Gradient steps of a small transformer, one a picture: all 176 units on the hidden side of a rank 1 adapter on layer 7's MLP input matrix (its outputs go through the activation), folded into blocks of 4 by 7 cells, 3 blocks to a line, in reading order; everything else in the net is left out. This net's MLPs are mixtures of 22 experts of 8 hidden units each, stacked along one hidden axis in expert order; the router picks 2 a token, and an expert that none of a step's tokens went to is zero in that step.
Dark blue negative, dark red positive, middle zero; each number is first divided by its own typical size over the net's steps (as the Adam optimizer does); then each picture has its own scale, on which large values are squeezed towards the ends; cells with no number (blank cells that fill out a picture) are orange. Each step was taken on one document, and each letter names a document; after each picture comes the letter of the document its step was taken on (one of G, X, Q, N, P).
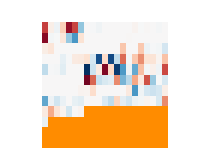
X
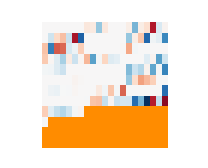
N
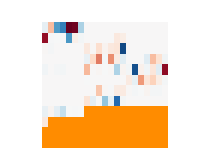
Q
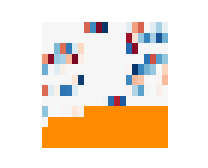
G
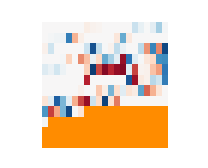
X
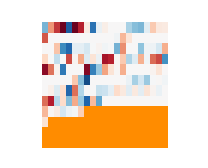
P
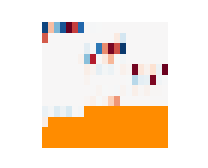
Q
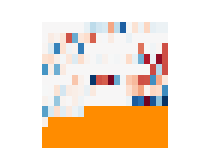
N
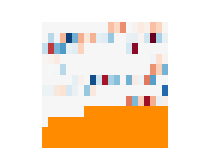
N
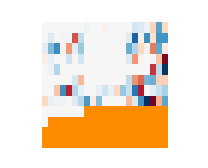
N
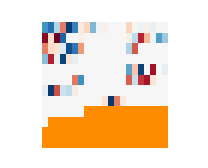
G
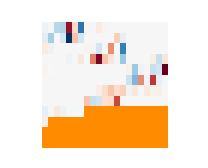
Q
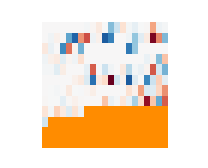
N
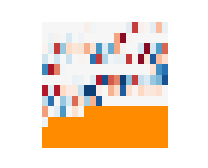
P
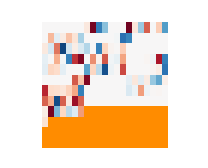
P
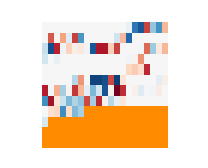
P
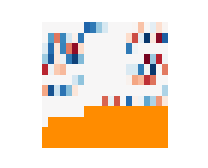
G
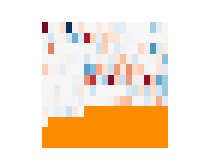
X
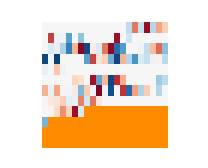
P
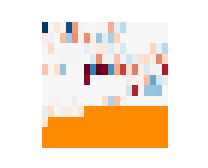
X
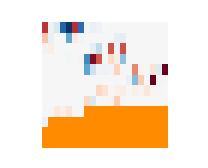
Q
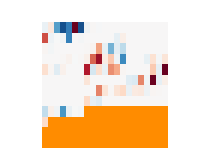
Q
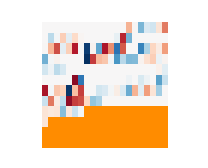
P
